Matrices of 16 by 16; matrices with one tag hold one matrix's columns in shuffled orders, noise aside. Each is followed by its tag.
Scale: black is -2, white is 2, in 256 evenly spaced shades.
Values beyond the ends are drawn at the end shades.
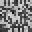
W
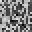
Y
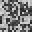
Y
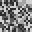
W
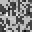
Y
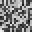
W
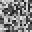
Y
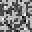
Y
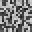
W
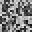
Y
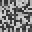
W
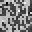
Y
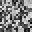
W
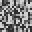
W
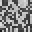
W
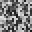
Y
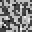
Y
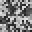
Y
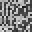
Y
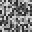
Y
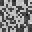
W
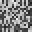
W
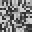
W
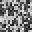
Y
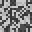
W
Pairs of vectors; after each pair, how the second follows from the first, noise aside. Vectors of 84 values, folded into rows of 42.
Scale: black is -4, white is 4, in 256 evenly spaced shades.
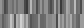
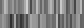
negated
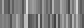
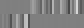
partly zeroed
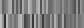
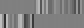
partly zeroed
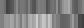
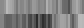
negated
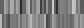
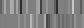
partly zeroed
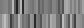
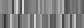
negated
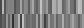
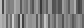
negated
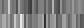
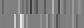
partly zeroed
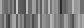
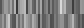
negated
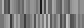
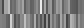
negated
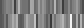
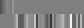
partly zeroed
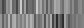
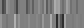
partly zeroed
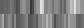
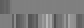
partly zeroed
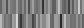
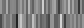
negated
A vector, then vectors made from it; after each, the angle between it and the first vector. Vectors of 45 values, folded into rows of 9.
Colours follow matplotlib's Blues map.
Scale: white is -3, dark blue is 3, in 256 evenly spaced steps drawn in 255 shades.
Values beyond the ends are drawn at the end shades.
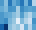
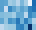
partly opposed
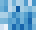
nearly opposite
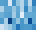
partly opposed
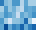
orthogonal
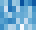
partly aligned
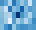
orthogonal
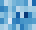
partly opposed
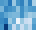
nearly parallel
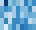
partly opposed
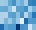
orthogonal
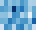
orthogonal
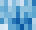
nearly opposite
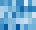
partly aligned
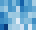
nearly parallel
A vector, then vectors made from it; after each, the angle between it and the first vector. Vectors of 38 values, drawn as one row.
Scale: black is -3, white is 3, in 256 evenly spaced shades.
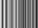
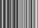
nearly opposite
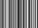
orthogonal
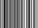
partly opposed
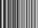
nearly opposite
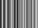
nearly opposite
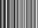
nearly opposite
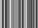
partly aligned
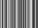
partly aligned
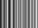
partly opposed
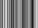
orthogonal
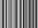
partly aligned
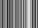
orthogonal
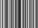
partly aligned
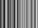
nearly opposite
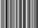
partly aligned
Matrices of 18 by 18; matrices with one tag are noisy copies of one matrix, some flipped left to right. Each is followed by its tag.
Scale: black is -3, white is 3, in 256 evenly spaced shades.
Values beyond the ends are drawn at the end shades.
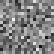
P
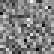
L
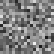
P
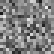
L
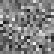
P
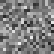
P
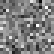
L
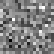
P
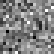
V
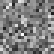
L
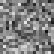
V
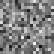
P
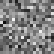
P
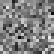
L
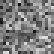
V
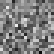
L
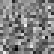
L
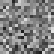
L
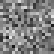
P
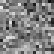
V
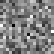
L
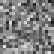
V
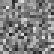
L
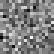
P
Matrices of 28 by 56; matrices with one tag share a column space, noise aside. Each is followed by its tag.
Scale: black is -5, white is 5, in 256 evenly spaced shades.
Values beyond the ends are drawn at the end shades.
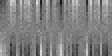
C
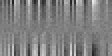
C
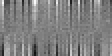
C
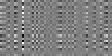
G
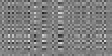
G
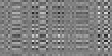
G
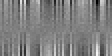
C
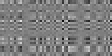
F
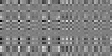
F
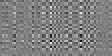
G
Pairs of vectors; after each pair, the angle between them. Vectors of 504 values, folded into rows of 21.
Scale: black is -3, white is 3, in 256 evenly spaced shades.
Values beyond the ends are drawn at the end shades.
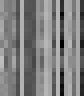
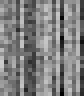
nearly parallel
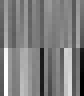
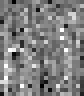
partly aligned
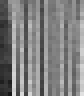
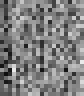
partly aligned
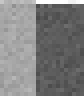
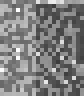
partly aligned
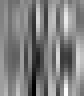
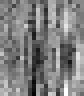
nearly parallel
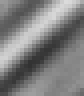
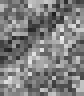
partly opposed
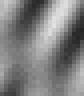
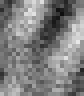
nearly opposite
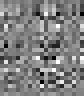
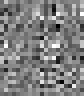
nearly opposite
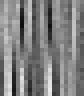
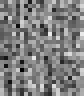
partly opposed
